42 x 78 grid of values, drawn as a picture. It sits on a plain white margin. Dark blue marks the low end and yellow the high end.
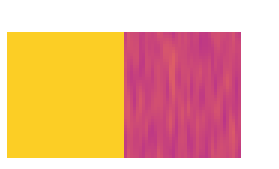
The table splits into one row of 2 panels. Panel 1,1: very high, flat. Panel 1,2: middling, streaked downward, faint in contrast.
